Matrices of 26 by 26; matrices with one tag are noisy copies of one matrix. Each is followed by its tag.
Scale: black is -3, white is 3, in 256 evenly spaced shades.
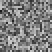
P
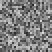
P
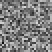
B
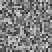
P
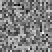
P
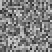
P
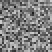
B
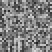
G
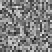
P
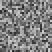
P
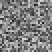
B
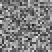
B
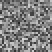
B
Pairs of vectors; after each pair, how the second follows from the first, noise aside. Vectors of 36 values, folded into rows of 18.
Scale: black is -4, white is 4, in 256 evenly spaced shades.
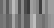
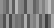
shuffled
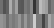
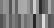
negated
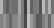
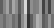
negated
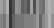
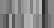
wrapped around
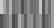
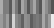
reversed
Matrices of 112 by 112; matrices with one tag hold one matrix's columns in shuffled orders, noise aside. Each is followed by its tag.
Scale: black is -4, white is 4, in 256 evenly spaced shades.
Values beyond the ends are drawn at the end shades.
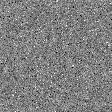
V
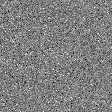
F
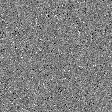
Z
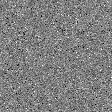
Z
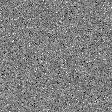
F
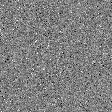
F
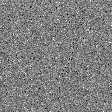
V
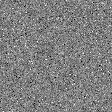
F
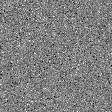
F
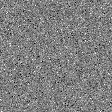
F
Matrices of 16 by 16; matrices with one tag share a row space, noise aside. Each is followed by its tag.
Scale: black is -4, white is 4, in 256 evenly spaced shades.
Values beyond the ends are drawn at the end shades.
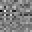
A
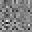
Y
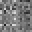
A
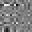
Y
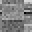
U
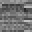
U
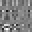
Y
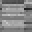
U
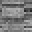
U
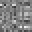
A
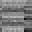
U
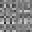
A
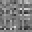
A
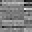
U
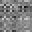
A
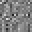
Y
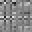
A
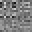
A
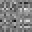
A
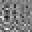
Y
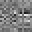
A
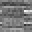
U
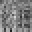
A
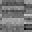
U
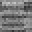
U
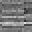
U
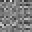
A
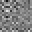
Y
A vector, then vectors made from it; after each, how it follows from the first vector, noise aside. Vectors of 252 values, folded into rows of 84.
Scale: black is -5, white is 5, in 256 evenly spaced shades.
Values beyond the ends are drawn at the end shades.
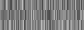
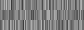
sign-scrambled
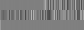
partly zeroed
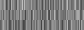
sign-scrambled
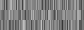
sign-scrambled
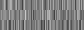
negated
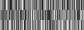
scaled up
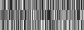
scaled up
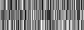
scaled up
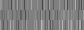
partly zeroed
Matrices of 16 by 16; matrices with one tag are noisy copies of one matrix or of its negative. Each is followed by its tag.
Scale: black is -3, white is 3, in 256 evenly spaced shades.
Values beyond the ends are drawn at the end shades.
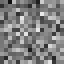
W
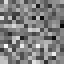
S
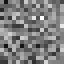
S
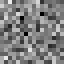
W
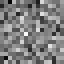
W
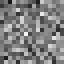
W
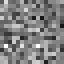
S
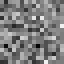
S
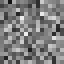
W
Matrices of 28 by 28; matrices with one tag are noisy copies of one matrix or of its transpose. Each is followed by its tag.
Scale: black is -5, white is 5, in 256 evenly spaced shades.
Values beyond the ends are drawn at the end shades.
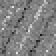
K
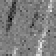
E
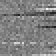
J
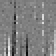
J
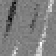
E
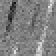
E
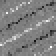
K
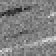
E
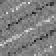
K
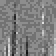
J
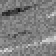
E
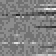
J
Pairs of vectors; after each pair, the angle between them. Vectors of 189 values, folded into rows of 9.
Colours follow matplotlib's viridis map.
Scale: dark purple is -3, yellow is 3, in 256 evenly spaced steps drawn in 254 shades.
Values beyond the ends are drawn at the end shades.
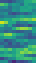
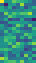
partly opposed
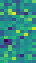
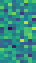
partly aligned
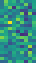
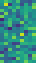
orthogonal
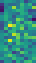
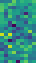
partly opposed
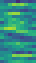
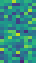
partly opposed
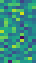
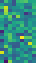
partly opposed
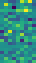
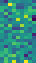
orthogonal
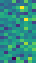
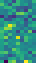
partly opposed
